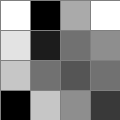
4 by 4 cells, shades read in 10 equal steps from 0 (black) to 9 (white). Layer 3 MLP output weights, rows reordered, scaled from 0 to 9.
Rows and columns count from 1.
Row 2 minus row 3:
1 -3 1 1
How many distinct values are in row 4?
4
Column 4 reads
9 5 4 2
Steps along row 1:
down up up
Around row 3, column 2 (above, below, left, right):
1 7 7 3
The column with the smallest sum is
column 2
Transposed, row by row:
9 8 7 0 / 0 1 4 7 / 6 4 3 5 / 9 5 4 2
